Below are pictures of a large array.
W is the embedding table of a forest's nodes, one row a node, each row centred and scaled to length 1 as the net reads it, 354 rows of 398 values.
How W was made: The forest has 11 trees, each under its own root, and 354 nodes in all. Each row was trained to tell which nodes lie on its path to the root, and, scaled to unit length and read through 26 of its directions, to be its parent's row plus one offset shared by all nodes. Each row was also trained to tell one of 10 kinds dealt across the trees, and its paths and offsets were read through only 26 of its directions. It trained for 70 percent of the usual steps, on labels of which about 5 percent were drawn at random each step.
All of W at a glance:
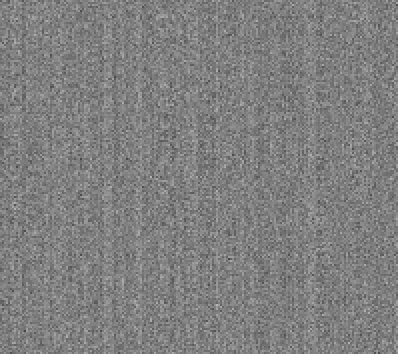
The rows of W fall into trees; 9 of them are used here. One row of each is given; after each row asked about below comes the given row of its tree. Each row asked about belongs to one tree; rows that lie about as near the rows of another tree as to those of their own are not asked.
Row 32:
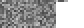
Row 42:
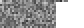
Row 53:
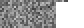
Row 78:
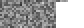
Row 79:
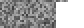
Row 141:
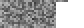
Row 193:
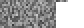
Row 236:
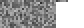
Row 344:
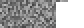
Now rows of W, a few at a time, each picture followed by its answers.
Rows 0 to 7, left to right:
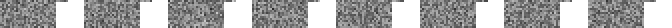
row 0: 141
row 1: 141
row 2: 78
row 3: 78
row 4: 141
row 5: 53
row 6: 236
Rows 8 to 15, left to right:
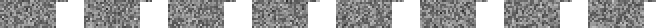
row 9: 236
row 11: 32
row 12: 42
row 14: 193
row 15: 32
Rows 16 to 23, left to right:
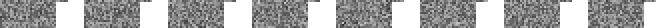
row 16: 193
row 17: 193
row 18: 141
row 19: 141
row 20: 78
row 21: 344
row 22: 141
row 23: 53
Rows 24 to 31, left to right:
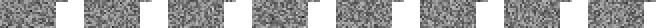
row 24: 53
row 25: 78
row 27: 141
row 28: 78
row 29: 193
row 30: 193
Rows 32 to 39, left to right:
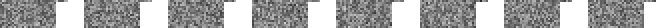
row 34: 193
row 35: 193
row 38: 53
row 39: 141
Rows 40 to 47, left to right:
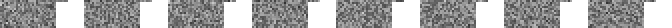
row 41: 236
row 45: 141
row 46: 79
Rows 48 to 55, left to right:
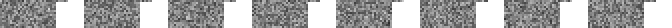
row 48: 53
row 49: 236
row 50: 78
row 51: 141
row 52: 78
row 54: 78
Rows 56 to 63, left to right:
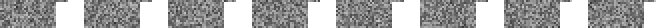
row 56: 53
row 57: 141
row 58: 193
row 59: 141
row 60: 141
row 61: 236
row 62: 53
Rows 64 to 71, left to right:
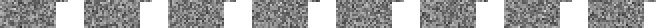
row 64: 236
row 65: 193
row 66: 141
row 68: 32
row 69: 42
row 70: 53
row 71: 78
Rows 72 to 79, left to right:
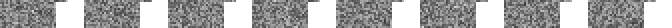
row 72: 193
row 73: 53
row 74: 344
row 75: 193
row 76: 78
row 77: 193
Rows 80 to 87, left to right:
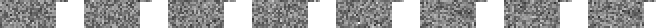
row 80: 53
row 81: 236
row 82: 78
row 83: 79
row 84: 32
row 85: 193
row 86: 78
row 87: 193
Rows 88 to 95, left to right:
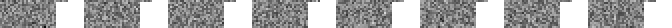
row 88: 141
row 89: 78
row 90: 141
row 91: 236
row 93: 32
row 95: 141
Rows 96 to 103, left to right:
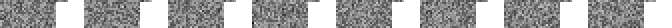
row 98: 344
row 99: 193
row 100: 53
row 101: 53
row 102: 53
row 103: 42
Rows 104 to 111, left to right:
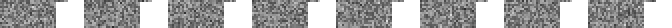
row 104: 193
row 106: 79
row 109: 78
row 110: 78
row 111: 193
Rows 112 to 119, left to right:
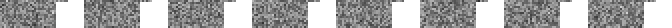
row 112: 141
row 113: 78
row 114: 141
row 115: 79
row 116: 236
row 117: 236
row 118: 79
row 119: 42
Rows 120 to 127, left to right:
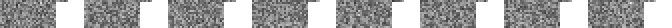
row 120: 53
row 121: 42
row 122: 236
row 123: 78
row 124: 193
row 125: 78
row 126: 193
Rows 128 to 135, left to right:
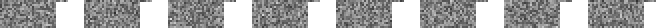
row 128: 78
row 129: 193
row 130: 236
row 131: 236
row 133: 53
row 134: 141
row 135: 236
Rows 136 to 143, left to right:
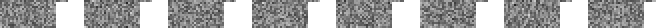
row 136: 236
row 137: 236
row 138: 78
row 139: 78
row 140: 141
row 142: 344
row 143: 78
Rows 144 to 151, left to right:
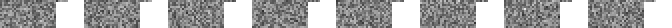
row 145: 78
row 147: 53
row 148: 236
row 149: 141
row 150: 344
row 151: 193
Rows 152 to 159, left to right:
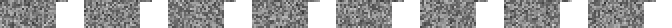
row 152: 236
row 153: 32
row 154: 78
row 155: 78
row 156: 236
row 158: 32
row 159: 53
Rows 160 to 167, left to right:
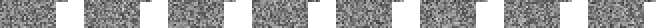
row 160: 32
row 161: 78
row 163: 193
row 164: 32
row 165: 53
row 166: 236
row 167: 344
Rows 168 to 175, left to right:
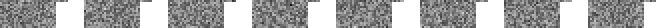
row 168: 141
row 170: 42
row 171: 193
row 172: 78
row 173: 236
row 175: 236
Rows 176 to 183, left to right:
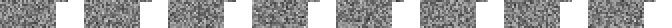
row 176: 141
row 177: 141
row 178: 53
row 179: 141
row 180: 32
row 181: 193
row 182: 344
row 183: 193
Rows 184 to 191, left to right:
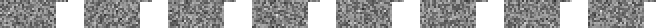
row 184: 141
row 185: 141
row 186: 53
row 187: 344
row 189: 236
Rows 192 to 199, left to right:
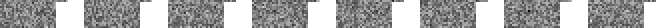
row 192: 193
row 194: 42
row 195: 78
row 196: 344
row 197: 78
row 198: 78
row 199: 42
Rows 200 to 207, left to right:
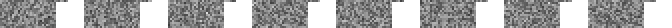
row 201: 236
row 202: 141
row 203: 53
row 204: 193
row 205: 78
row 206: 236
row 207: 141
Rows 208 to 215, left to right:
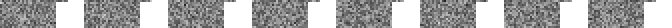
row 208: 53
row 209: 78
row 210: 79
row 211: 53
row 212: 236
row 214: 78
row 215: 53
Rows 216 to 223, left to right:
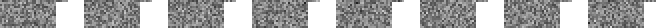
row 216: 236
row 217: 78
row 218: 78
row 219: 78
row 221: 344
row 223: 236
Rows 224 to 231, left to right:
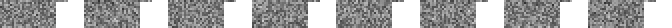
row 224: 141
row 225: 141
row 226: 32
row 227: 42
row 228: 53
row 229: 236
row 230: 193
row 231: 53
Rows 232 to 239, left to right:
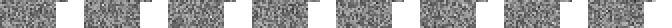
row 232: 193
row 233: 53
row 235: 193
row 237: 344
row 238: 141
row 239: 32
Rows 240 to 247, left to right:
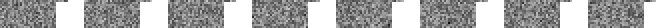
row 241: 79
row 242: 193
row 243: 193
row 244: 78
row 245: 236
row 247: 193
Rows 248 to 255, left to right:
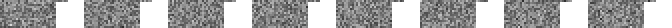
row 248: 193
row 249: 79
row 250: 53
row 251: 141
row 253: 53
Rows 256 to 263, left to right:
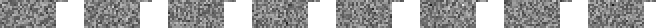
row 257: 141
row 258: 193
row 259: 53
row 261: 344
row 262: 193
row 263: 141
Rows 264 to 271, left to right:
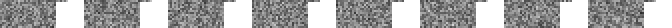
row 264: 42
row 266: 53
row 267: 32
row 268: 32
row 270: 236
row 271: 193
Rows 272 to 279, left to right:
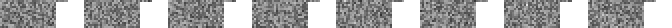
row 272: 344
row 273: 53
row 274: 79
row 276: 193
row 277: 53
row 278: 53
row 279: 53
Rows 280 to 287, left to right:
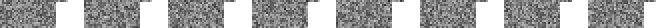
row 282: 78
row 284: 42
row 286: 53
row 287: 78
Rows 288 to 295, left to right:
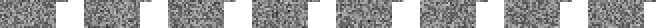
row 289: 78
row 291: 236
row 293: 79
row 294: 141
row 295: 53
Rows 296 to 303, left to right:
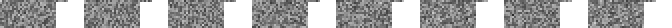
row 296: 53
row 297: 53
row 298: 236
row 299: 53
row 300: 78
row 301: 236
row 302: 236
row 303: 236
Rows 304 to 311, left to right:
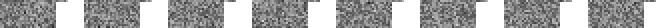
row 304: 78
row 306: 53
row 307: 79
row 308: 78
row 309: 193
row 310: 236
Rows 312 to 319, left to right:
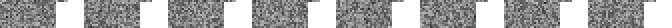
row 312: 32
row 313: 344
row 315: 193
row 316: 53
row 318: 141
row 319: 236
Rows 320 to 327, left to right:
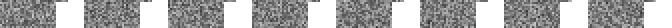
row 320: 236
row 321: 141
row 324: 236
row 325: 141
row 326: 78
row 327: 193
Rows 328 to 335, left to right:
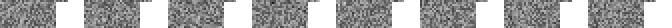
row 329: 236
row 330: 53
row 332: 32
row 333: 78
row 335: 53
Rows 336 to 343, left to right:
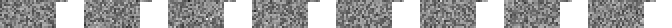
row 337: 53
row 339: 53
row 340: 53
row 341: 78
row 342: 32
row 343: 32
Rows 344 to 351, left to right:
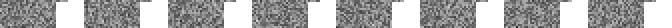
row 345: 193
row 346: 141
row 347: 141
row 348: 78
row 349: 344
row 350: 79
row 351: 53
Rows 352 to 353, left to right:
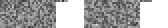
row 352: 78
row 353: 344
